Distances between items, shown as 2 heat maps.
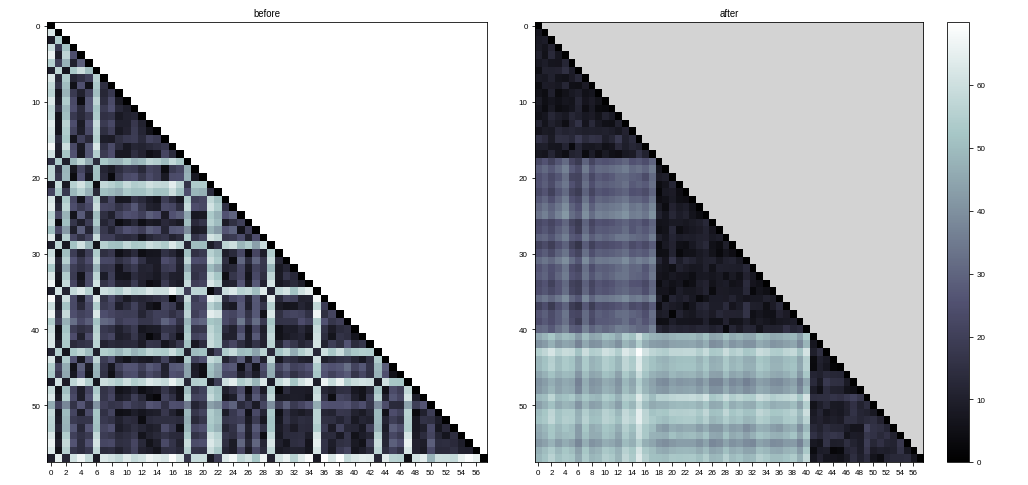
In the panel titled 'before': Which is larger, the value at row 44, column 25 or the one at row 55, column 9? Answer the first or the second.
the first
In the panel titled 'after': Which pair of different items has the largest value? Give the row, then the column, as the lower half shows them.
43, 15
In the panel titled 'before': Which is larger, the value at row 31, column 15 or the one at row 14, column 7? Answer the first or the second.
the first
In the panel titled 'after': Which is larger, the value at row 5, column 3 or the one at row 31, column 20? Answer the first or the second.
the second
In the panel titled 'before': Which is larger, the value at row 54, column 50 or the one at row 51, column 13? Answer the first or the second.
the first
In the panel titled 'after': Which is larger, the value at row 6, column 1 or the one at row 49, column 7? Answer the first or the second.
the second
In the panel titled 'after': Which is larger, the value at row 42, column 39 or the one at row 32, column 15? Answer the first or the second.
the first
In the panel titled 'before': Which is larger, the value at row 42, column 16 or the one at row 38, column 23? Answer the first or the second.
the second
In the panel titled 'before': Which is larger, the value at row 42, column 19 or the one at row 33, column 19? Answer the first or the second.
the second
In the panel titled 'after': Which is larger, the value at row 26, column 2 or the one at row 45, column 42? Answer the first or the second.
the first
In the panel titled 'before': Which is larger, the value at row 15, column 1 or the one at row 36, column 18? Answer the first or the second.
the second
